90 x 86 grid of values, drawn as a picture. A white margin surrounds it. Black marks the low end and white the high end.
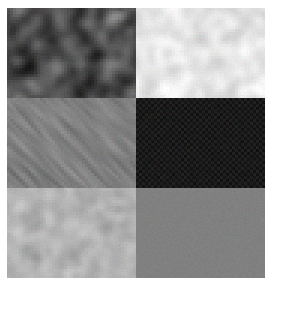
The table splits into 3 rows of 2 panels. Panel 1,1: low, blotchy. Panel 1,2: very high, blotchy, faint in contrast. Panel 2,1: middling, slanting down to the right, faint in contrast. Panel 2,2: very low, checkered, faint in contrast. Panel 3,1: high, blotchy, faint in contrast. Panel 3,2: middling, flat.
